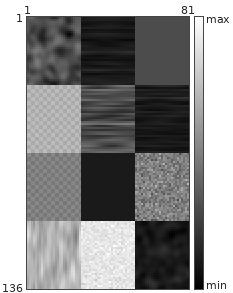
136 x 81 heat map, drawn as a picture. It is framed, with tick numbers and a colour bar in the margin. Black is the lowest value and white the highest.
The table splits into 4 rows of 3 panels. Panel 1,1: low, blotchy. Panel 1,2: very low, streaked across, faint in contrast. Panel 1,3: low, flat. Panel 2,1: high, checkered, faint in contrast. Panel 2,2: low, streaked across. Panel 2,3: very low, streaked across, faint in contrast. Panel 3,1: middling, checkered, faint in contrast. Panel 3,2: very low, flat. Panel 3,3: middling, fine-grained. Panel 4,1: high, streaked downward. Panel 4,2: very high, fine-grained, faint in contrast. Panel 4,3: very low, blotchy, faint in contrast.
